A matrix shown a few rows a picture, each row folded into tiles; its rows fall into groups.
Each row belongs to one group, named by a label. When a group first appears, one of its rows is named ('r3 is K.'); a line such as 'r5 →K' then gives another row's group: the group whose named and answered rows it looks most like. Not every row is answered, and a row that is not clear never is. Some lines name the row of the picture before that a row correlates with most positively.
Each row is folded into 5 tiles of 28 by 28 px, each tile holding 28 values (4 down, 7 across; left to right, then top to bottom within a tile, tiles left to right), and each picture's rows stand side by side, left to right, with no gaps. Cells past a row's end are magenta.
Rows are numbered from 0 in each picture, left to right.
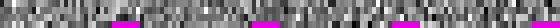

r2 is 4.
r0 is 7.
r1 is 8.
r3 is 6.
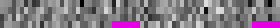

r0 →8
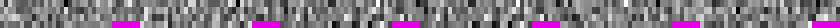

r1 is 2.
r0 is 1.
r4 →6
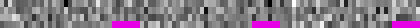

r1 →6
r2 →7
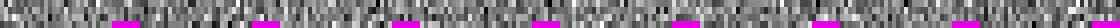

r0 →1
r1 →4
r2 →2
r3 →6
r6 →1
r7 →4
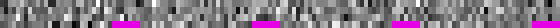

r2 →2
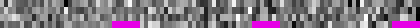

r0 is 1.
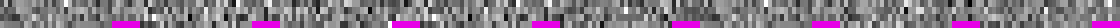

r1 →1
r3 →1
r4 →8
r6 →6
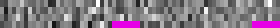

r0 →4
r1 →1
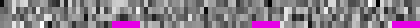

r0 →7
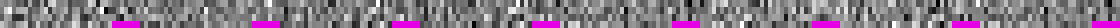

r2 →4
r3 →4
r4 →6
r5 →7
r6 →2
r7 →6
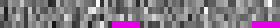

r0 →4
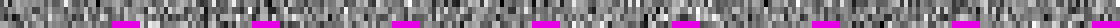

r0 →6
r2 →1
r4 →7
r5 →1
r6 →8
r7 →2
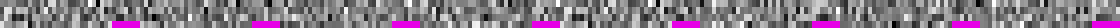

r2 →1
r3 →2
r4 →2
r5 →7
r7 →7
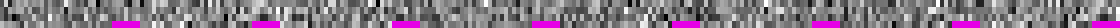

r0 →6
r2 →2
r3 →6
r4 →8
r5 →6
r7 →7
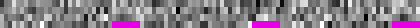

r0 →7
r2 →7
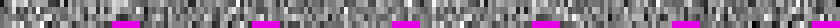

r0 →7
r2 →1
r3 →7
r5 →4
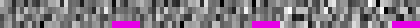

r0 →8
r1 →8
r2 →2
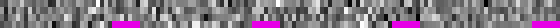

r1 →2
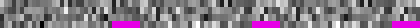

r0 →8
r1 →2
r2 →2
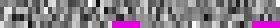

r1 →2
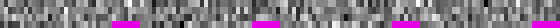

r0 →1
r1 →8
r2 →2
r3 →1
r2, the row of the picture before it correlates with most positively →1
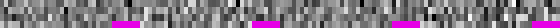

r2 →8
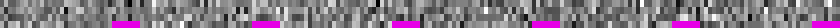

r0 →6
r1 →7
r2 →2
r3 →8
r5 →1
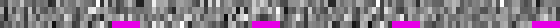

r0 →4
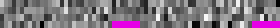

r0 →8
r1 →4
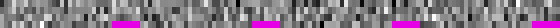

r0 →7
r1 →6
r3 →1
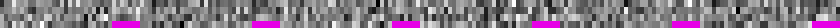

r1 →8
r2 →2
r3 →6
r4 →1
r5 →8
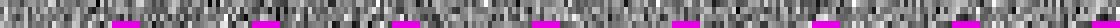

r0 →2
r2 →4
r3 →6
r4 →1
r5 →8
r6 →7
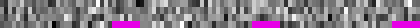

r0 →4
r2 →1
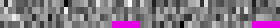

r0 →1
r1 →8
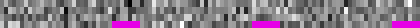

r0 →6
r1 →7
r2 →1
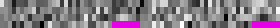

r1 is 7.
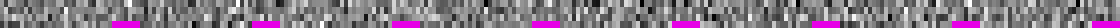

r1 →4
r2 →7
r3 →1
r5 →6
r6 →1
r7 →2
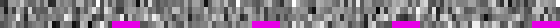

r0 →4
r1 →1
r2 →7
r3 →2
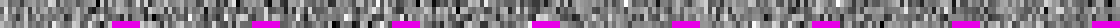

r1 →6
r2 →4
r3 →8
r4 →6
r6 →8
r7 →6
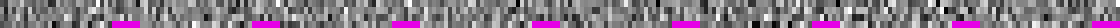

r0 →4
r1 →2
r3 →2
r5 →4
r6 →2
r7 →2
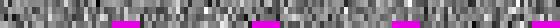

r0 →6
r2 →1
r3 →4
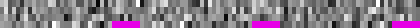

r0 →2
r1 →7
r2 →4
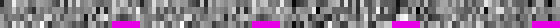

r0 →7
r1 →7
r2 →8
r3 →6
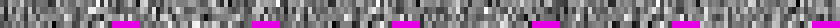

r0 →4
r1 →2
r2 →4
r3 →8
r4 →4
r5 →2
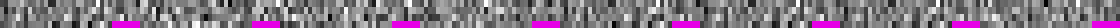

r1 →2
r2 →1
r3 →6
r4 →4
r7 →1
